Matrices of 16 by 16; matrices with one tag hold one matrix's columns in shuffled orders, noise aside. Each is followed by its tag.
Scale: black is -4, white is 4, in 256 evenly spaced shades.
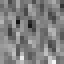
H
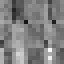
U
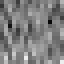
H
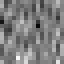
H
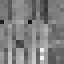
U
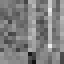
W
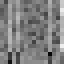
W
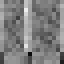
W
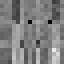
U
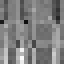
U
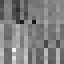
U
